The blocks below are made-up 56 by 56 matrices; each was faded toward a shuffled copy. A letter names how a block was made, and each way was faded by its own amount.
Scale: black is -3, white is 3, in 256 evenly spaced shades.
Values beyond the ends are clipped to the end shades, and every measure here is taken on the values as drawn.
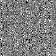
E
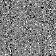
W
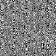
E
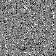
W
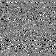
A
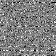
A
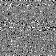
A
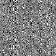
E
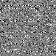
A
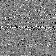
A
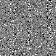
W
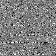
A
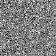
W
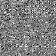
A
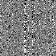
E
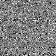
A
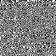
A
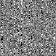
E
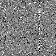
W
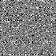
A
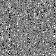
W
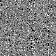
W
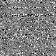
A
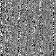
E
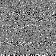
A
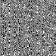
E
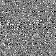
A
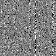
E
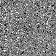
W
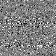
A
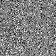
W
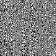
E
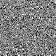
A
